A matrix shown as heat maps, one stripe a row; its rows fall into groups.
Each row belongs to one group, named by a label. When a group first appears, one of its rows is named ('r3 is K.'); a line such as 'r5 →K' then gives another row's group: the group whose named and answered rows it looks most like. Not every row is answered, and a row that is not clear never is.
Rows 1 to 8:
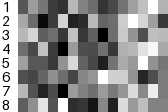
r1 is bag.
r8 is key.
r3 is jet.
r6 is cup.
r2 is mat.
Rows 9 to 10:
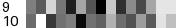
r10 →bag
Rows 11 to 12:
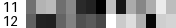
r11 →key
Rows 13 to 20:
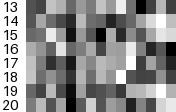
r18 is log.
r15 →key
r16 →cup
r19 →key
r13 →log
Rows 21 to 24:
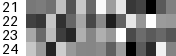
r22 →key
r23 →log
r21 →log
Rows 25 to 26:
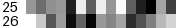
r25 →log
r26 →jet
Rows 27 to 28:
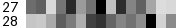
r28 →jet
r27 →key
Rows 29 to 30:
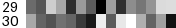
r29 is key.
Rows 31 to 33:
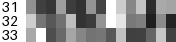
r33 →jet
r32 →cup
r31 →cup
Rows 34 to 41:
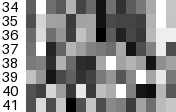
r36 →bag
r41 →bag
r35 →bag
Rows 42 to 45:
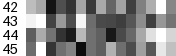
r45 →bag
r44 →bag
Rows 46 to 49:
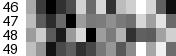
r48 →jet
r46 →mat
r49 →mat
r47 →mat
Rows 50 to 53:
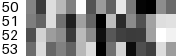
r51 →key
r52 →bag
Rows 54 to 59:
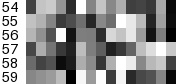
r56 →cup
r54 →log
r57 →bag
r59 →log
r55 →cup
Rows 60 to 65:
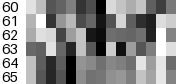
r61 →jet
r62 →jet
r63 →key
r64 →mat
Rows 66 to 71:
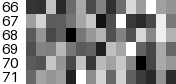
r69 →cup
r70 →log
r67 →jet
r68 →bag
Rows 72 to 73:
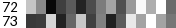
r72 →mat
